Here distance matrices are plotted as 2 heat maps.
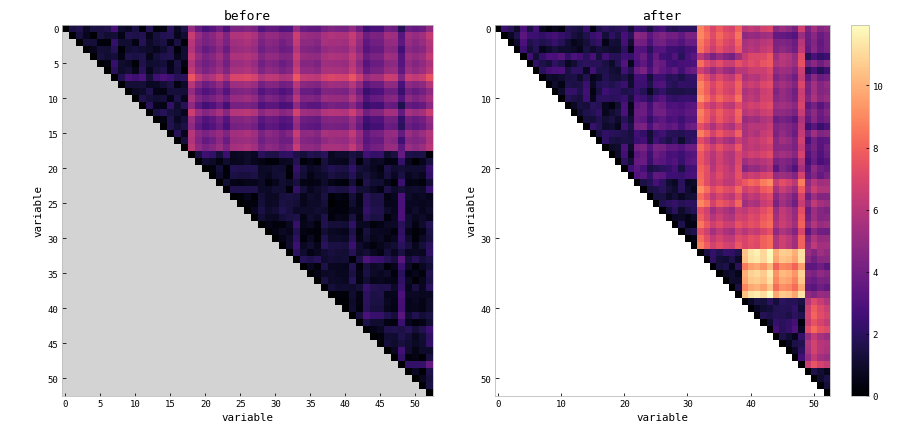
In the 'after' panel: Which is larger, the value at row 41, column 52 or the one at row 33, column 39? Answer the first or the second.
the second
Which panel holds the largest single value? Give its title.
after
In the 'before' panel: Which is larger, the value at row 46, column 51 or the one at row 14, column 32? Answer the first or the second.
the second
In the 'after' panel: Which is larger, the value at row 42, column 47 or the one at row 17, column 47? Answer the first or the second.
the second
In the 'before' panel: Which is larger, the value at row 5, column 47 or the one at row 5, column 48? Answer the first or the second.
the first
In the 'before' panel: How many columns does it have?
53
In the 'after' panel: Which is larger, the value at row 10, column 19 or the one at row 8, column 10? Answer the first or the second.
the first
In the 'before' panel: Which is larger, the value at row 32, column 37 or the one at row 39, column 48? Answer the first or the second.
the second
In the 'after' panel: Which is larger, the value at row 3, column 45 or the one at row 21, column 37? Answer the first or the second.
the second
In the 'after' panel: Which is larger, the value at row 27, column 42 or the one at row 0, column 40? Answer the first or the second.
the first
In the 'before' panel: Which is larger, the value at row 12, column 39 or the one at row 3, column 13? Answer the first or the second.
the first
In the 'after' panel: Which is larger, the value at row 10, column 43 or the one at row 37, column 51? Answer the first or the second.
the first
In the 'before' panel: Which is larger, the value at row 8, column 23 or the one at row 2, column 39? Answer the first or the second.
the second
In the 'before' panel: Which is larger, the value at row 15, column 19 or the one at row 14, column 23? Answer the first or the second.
the first
